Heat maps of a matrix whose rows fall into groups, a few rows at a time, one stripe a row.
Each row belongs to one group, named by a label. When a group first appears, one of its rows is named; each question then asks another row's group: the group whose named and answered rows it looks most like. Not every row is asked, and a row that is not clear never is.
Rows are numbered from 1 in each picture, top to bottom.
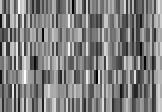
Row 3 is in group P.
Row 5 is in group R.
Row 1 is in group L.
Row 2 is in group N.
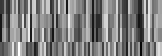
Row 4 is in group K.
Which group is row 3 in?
N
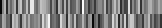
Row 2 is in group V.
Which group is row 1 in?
K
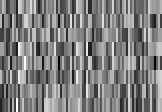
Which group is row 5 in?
V
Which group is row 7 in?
P
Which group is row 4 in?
L
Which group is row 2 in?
V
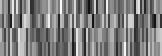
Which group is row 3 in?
L
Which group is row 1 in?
R
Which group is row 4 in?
L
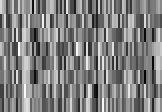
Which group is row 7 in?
V
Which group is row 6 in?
R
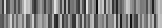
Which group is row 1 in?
R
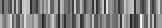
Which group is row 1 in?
R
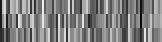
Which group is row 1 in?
N
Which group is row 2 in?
K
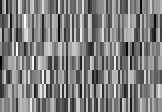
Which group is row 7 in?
K
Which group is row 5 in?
K
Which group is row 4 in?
P
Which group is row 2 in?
V
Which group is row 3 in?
V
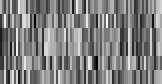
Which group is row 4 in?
P
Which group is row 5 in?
V
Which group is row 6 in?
R
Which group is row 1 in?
L
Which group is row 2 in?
N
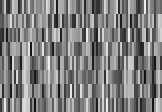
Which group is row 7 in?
V
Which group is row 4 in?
N
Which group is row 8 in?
N
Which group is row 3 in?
P
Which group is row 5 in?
V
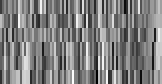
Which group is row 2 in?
L
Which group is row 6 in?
N
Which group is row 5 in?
N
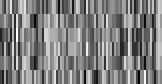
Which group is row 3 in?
P
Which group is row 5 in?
R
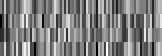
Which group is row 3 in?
P
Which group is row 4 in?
R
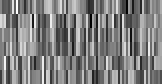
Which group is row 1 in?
P
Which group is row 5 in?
R
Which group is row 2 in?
L
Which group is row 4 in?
L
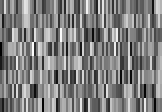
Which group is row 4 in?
K
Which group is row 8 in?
V
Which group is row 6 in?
K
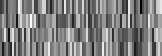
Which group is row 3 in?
N
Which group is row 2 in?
L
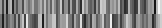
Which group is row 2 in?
R
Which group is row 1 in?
K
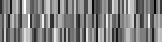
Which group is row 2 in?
R
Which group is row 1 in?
V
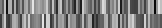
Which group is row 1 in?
K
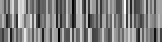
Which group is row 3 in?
V
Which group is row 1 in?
L
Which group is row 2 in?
L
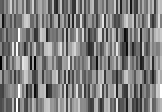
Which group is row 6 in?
R
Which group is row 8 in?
P
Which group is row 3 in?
K
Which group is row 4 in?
P
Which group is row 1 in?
K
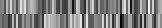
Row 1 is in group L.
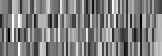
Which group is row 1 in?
V
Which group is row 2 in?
K
